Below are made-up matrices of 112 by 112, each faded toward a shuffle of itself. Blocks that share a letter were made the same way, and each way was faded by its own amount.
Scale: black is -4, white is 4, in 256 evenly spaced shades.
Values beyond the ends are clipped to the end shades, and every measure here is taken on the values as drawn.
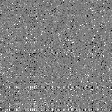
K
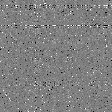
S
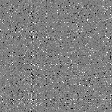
K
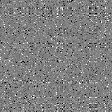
K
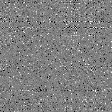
K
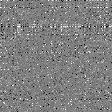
S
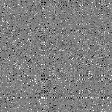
K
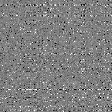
S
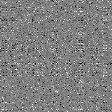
K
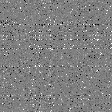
K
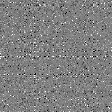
K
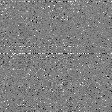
K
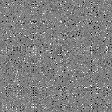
K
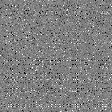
K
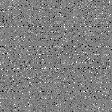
S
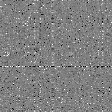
K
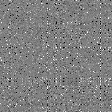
K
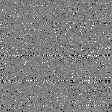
S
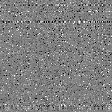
S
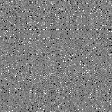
K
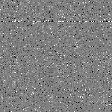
K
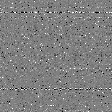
S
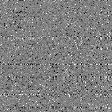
K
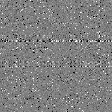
S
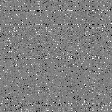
K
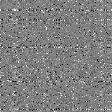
S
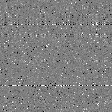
S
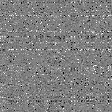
S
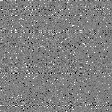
S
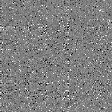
K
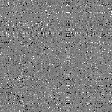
S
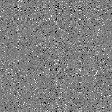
K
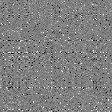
K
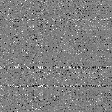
S
